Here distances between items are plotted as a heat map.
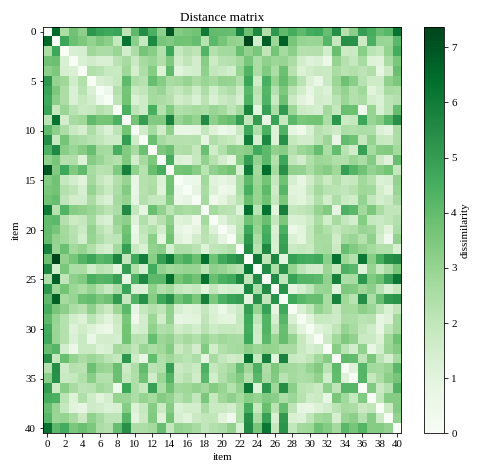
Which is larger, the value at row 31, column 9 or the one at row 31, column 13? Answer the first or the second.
the first
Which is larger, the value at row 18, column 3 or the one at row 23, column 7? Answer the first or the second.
the second
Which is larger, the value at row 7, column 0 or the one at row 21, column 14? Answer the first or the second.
the first
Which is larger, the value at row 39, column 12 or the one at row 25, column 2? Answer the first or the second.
the first
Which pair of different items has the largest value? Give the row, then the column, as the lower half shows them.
23, 1
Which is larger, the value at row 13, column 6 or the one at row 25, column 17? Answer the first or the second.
the second
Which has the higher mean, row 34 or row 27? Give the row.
27
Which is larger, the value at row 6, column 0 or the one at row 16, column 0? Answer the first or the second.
the first
